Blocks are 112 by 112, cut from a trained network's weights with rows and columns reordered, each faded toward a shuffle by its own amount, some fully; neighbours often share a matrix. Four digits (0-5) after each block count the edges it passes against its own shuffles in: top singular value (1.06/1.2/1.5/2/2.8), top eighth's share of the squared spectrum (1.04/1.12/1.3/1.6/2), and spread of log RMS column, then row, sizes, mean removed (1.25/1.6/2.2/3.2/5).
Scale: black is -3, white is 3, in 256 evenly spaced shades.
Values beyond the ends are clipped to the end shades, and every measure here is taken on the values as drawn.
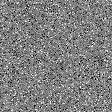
0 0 0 0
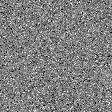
1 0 0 0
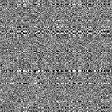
5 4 3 4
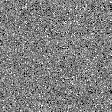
3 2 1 1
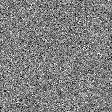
1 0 0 0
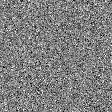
1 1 0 0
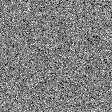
0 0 0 0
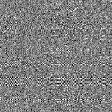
5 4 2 3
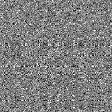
4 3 2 3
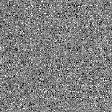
4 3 1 2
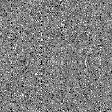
3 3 2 1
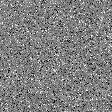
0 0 0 0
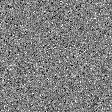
0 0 0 0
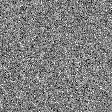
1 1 0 0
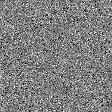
0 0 0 0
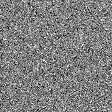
1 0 0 0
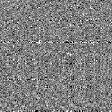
4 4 2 3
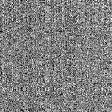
4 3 1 2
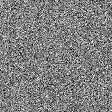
1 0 0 0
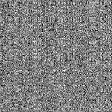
4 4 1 3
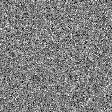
3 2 1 1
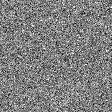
1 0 0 0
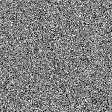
2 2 0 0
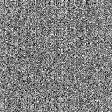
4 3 0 1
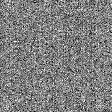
3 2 0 1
